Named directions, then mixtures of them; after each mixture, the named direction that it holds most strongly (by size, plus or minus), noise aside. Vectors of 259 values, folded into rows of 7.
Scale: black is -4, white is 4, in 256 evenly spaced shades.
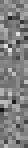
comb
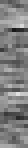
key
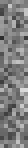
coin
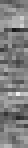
key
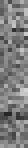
coin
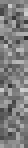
coin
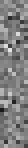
comb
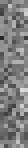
coin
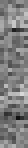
key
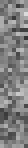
coin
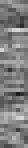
key
